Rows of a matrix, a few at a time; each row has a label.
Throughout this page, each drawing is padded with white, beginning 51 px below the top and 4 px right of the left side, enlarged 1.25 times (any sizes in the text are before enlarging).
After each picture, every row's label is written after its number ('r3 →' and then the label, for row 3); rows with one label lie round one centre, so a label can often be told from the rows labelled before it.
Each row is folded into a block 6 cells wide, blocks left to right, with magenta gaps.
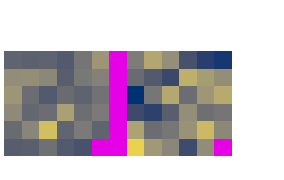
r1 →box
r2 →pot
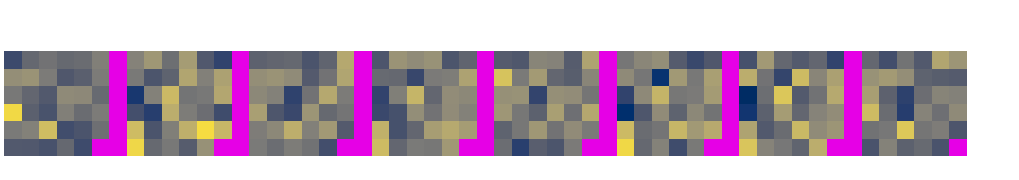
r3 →box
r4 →pot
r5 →box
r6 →pot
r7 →box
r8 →pot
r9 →pot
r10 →box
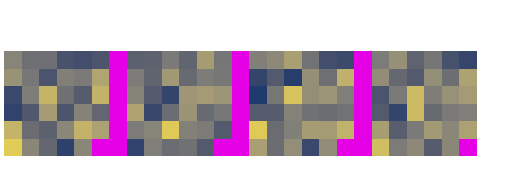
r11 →pot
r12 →box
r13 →pot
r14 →pot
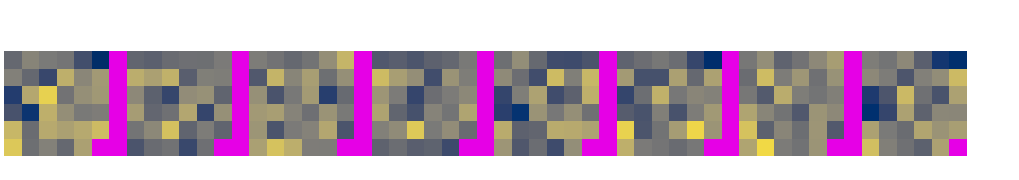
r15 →pot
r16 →box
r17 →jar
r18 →box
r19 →pot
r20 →pot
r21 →jar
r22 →pot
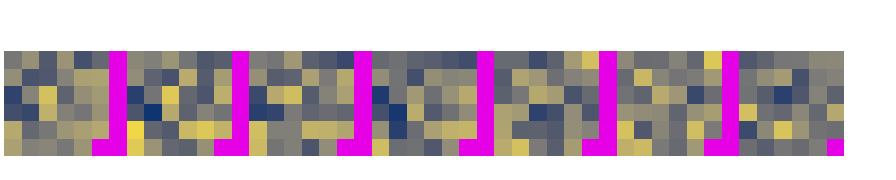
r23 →pot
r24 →pot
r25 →pot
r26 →pot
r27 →jar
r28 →jar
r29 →box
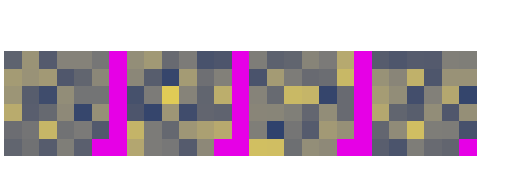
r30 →box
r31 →pot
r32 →jar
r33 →box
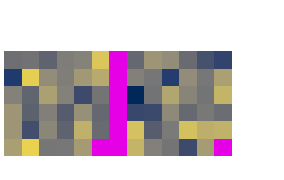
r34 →jar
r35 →pot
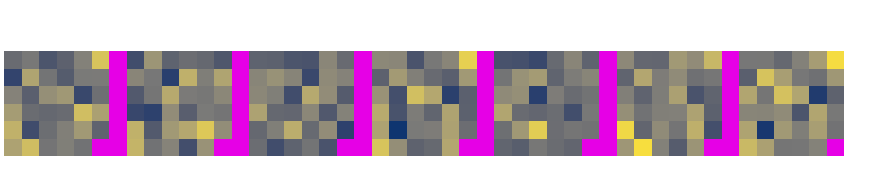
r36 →jar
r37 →pot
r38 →box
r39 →jar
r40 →box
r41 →jar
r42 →jar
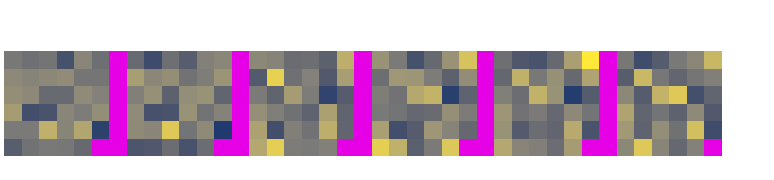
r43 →box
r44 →box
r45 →jar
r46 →jar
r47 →jar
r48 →jar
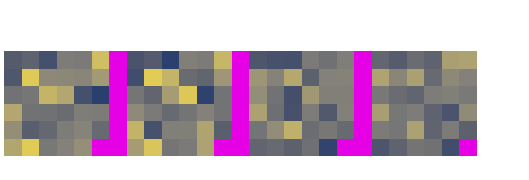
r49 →jar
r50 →jar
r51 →box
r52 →box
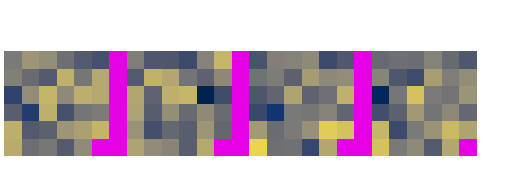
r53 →pot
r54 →jar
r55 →pot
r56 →pot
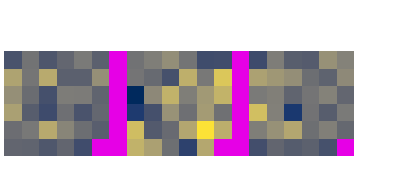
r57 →box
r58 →pot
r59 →box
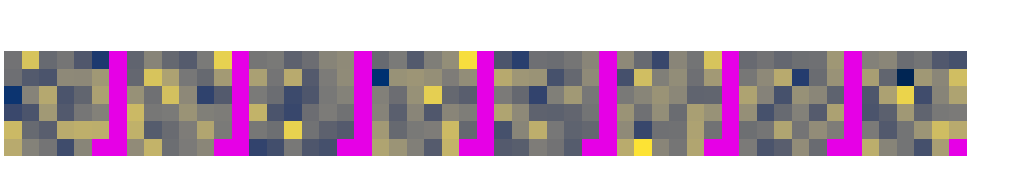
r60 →pot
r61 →jar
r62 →box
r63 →jar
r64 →box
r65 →jar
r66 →box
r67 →pot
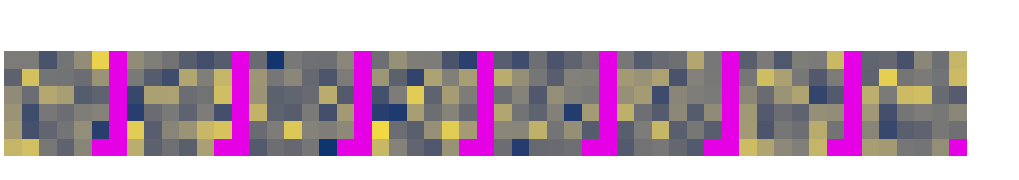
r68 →jar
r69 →pot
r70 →box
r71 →pot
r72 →box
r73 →box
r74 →jar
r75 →jar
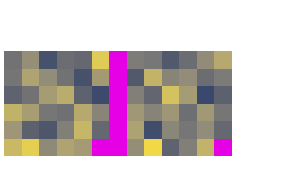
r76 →jar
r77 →jar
